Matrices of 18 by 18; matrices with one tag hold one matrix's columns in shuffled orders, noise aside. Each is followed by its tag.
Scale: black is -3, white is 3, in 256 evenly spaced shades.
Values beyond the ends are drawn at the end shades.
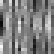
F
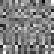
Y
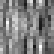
F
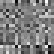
Y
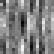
F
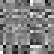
Y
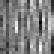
F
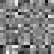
Y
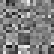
Y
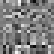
Y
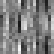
F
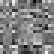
Y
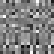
Y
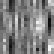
F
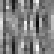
F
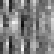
F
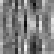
F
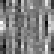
F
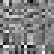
Y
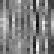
F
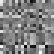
Y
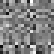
Y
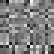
Y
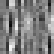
F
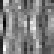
F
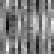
F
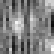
F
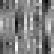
F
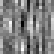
F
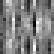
F
